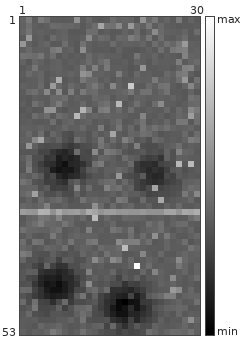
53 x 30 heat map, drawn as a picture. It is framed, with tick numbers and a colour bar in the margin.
There are four dips. The distribution is heavy-tailed on both sides. Row 33 differs from the rows beside it.
